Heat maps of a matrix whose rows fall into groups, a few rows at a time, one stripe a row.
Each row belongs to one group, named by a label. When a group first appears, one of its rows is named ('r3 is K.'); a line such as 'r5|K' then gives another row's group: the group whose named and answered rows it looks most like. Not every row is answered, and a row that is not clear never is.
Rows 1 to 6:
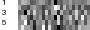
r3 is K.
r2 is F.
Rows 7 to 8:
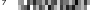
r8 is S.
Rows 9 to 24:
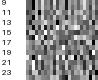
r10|K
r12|K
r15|S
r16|K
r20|F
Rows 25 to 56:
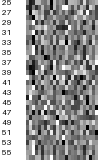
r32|K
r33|K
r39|K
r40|F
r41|K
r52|F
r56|F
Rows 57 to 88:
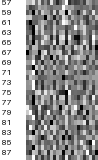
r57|S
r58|F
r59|K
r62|K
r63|K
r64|K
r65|K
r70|K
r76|K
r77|K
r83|K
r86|K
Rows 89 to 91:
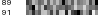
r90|K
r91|K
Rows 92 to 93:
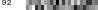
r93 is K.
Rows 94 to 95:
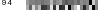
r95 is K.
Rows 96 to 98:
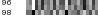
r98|K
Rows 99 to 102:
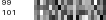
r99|S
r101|S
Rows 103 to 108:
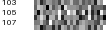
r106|S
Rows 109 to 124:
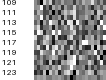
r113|K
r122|F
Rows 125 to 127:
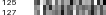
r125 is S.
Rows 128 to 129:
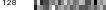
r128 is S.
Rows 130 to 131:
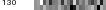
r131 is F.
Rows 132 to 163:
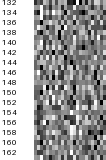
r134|S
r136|K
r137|S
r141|S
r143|S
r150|K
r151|S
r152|F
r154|F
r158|F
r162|F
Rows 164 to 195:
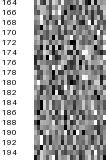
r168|S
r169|K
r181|F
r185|K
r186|S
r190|F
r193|K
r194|S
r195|S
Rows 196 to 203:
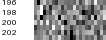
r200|S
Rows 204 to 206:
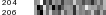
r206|K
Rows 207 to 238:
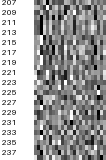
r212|K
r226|F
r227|K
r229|F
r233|K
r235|F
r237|K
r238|F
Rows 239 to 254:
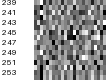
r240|K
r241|S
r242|K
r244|S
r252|F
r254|K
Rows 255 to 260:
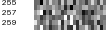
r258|F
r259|F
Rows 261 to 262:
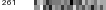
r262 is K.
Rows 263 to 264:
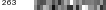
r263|F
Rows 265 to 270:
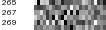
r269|S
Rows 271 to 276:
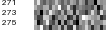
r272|F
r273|K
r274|K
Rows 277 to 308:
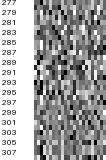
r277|K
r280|S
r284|F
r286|S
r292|S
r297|S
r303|K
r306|K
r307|K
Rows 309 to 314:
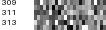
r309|S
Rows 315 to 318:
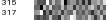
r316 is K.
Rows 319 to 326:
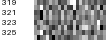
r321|K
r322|K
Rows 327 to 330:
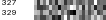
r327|S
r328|F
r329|F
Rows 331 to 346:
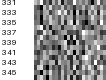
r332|K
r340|F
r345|K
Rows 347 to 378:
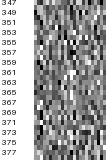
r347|F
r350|S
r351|K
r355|F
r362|F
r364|K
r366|F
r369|K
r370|F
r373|K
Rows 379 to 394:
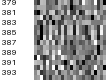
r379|S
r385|K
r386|K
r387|S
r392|S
